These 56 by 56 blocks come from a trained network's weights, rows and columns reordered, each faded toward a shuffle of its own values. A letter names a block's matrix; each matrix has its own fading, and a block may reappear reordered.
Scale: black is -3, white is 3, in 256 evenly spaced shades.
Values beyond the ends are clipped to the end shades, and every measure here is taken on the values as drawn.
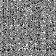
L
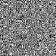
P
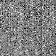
L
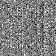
L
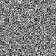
P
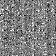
L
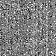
L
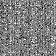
L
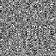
P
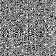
L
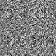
P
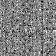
L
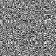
P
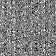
L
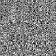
P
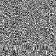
P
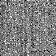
L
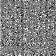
L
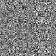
P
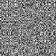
P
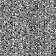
L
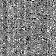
L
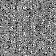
L
